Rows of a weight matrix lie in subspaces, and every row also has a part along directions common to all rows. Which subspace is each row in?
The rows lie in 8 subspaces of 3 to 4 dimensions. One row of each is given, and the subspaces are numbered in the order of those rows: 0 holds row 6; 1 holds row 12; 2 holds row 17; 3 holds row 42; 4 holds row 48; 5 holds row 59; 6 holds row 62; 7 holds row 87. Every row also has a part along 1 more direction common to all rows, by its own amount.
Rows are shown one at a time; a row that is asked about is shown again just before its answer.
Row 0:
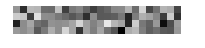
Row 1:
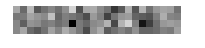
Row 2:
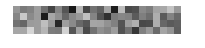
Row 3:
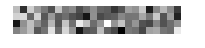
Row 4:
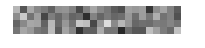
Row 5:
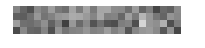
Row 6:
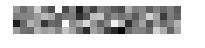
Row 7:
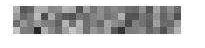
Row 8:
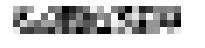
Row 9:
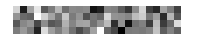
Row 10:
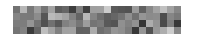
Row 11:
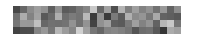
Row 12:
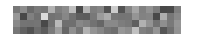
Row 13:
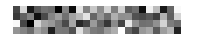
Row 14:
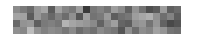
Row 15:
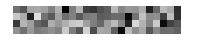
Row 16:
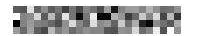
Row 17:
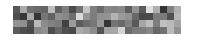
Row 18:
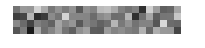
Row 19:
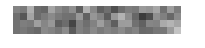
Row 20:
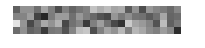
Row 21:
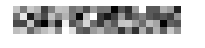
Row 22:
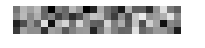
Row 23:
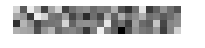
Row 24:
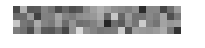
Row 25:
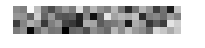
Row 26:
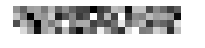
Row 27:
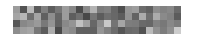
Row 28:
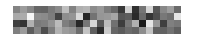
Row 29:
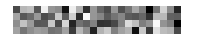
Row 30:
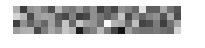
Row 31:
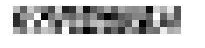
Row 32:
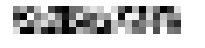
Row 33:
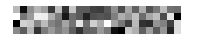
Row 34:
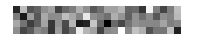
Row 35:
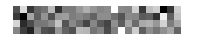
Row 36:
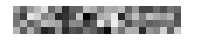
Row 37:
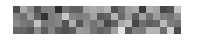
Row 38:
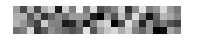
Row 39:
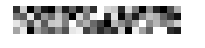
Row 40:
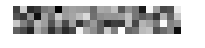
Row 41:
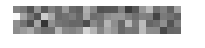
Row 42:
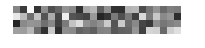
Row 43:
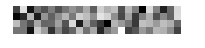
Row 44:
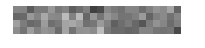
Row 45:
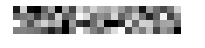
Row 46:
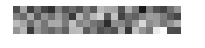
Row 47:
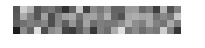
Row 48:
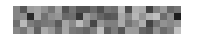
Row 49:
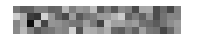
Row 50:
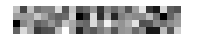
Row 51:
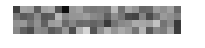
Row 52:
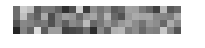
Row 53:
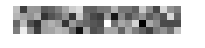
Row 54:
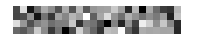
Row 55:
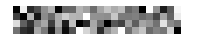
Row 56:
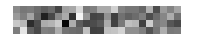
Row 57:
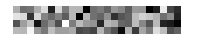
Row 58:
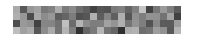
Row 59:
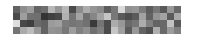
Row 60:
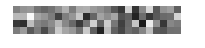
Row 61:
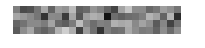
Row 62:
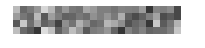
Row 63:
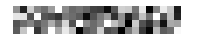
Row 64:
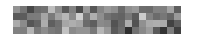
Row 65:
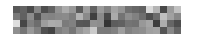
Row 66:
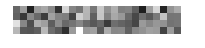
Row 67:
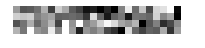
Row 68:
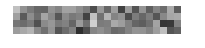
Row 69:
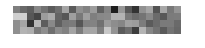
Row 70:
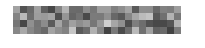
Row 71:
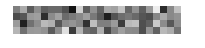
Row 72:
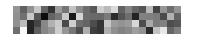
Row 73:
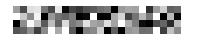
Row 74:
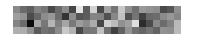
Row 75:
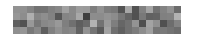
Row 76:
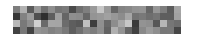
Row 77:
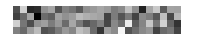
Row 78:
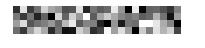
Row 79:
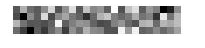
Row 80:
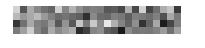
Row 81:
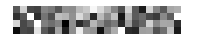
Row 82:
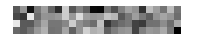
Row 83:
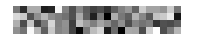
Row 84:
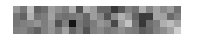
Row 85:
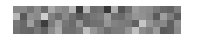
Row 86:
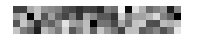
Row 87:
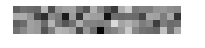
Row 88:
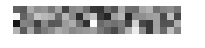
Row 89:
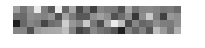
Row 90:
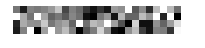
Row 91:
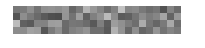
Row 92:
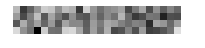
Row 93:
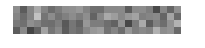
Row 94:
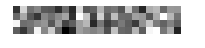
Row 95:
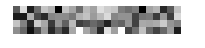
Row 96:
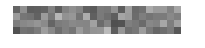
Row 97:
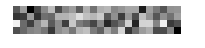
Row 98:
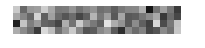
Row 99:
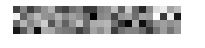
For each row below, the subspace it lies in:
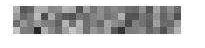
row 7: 6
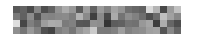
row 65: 6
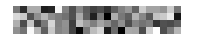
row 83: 6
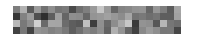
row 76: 3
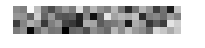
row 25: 7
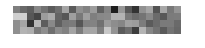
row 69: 1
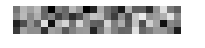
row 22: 6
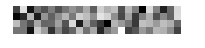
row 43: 0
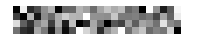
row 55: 3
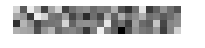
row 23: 7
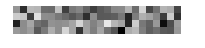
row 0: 2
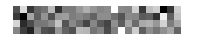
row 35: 1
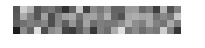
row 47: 6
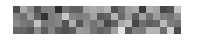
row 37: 3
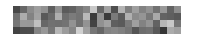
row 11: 4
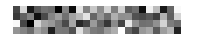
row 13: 1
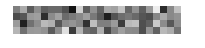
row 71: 1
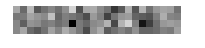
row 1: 2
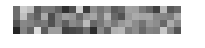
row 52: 6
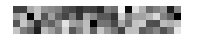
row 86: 4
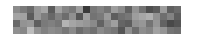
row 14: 2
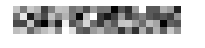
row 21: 5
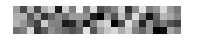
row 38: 0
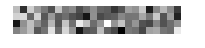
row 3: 3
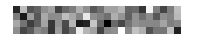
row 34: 3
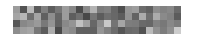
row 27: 3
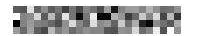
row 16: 3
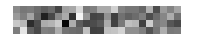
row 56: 0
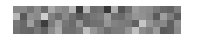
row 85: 1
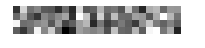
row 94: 6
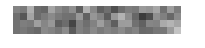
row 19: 2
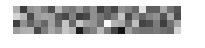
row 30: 1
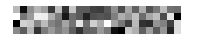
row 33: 5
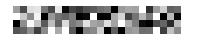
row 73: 3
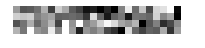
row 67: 7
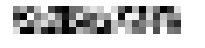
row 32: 5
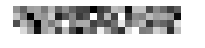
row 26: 4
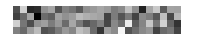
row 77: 7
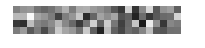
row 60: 4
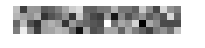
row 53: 0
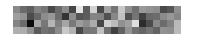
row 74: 1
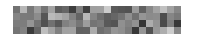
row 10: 5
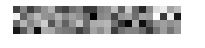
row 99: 5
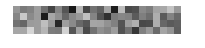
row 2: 1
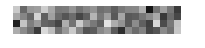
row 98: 6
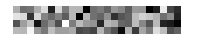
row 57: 2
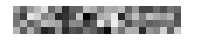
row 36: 5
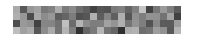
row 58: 4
